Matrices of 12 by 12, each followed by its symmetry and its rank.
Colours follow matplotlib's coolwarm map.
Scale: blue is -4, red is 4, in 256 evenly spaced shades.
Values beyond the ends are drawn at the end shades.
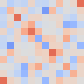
symmetric, full rank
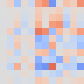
neither, rank two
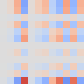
neither, rank one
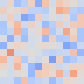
neither, full rank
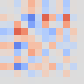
antisymmetric, rank two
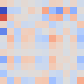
neither, rank two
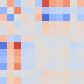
antisymmetric, rank two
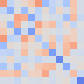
symmetric, full rank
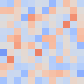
neither, full rank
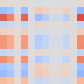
neither, rank one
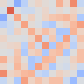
symmetric, full rank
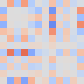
antisymmetric, rank two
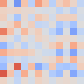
neither, rank two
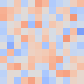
neither, full rank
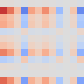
neither, rank one
